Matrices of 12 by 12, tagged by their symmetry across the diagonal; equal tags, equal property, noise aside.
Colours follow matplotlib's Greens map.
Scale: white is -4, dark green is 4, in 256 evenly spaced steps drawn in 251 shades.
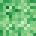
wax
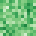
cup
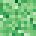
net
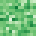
cup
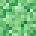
wax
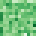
net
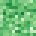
cup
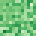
net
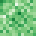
wax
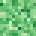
net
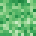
cup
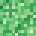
wax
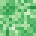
wax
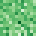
cup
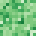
wax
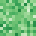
net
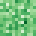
cup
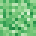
net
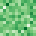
net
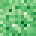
wax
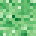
cup
